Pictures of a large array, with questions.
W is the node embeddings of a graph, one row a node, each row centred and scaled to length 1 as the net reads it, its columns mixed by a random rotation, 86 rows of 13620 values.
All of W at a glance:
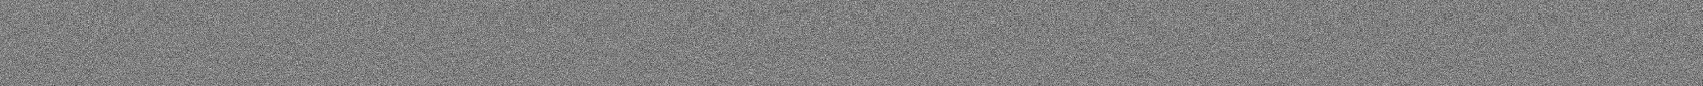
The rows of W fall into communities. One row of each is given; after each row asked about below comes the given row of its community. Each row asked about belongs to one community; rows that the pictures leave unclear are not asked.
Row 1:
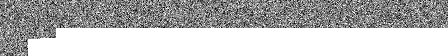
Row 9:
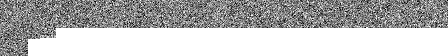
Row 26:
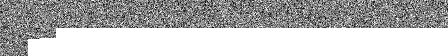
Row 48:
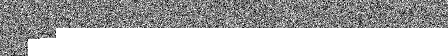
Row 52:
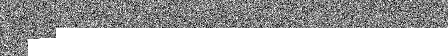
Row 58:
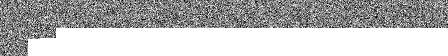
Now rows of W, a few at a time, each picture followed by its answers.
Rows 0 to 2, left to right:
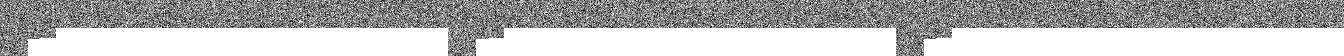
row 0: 52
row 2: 26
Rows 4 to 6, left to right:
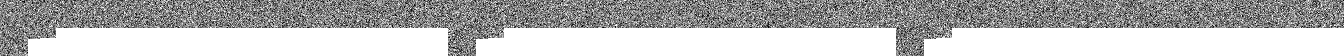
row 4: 9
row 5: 9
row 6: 9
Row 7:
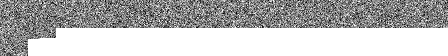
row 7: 1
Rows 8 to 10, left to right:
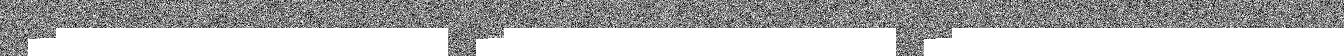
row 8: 52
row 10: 26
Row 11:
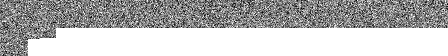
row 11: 26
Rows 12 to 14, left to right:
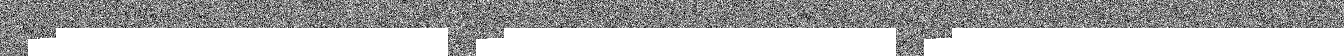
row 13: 58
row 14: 58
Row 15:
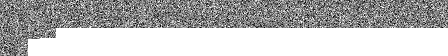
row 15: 52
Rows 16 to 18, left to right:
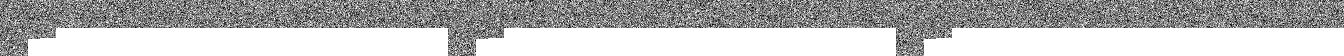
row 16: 58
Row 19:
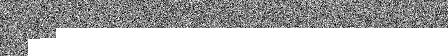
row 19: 58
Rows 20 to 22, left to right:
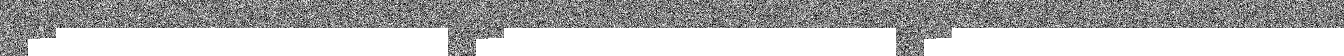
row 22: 48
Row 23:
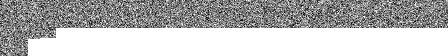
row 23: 1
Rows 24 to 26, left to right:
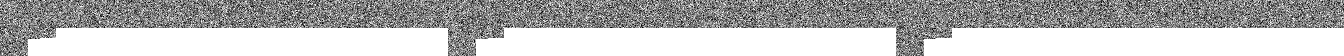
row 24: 26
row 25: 52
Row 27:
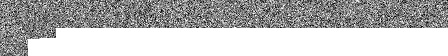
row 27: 1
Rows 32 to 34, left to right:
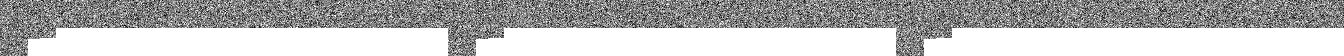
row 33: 26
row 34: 1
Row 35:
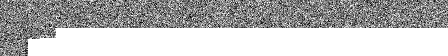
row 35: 9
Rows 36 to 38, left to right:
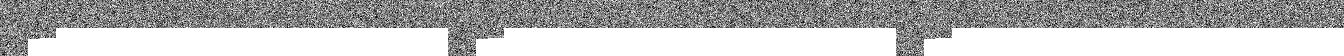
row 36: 58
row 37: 9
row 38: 26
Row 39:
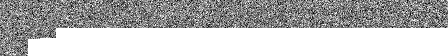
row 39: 52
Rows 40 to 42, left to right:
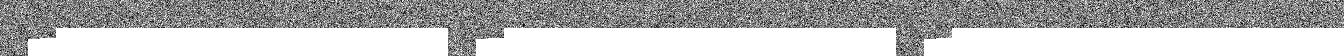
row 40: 48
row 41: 52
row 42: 48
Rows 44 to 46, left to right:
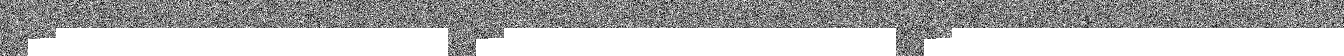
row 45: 58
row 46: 9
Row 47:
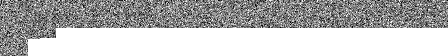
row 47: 1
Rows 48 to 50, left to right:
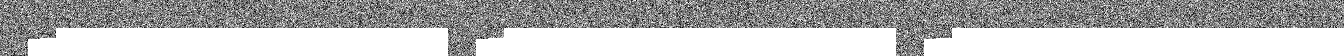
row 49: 26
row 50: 58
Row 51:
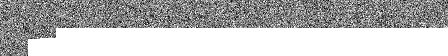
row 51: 1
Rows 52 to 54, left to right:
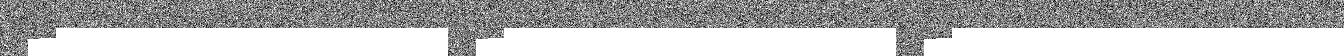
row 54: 26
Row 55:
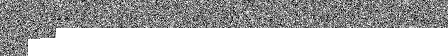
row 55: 52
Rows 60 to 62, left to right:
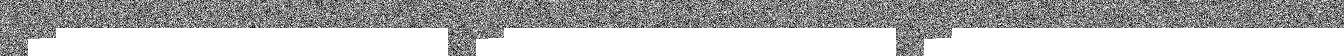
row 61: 48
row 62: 52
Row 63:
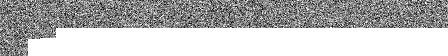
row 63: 48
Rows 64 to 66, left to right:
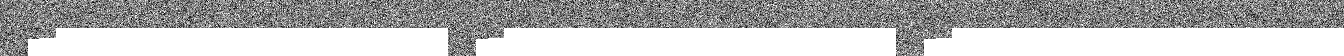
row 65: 26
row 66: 58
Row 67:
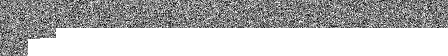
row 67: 52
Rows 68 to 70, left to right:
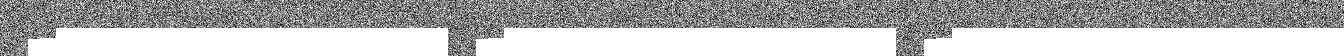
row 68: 52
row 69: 58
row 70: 9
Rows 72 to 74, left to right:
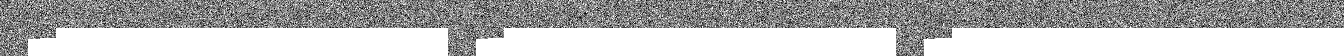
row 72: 58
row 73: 48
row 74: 1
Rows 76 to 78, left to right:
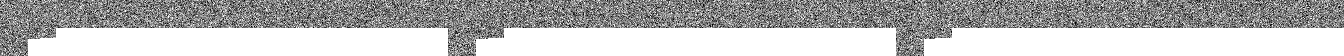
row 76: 26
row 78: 9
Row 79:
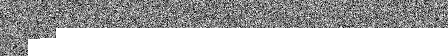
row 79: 58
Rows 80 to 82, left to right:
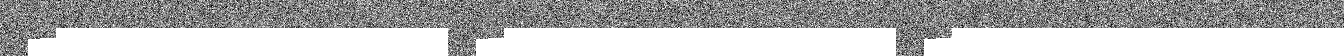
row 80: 26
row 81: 48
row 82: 9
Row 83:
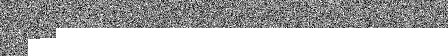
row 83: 58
